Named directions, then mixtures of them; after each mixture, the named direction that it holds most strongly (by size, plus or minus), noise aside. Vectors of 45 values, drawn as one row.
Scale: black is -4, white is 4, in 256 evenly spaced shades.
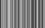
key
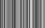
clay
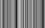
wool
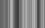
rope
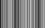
rope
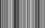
rope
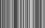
clay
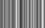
wool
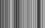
rope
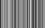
key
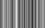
wool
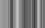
rope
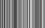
clay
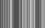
rope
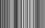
rope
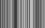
clay
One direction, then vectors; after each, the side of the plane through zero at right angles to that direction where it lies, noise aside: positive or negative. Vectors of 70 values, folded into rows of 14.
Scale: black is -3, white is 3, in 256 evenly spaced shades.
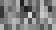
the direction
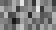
negative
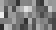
negative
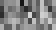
positive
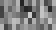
positive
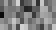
positive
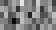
negative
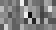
negative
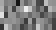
negative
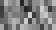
positive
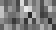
negative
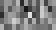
positive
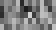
positive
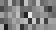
positive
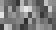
negative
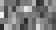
negative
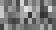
negative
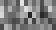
negative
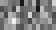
positive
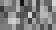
positive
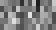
positive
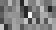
positive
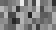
negative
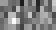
positive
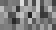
negative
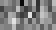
positive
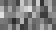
negative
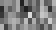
positive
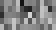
positive
